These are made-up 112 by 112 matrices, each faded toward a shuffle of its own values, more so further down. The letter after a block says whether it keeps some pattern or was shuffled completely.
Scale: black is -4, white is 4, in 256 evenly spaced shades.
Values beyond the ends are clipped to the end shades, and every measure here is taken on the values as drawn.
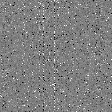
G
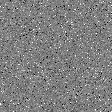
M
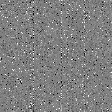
G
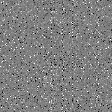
G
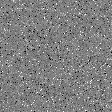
M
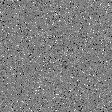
M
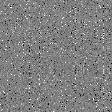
G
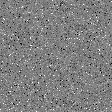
M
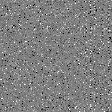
G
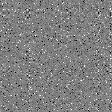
G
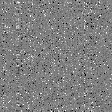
G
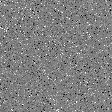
M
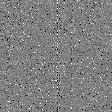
G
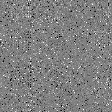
G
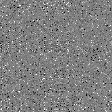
G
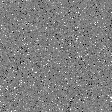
M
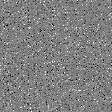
G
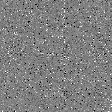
G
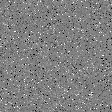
M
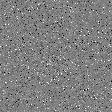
M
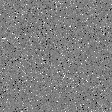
M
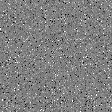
G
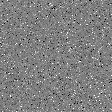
M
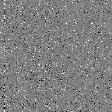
G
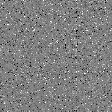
G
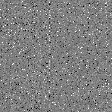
G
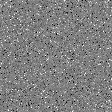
M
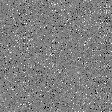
G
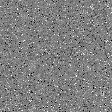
G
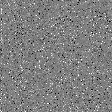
G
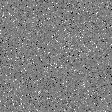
M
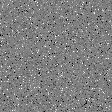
M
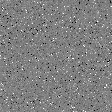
M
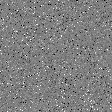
M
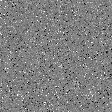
M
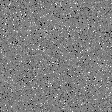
M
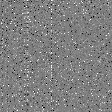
G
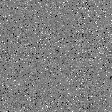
G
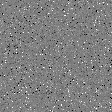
M
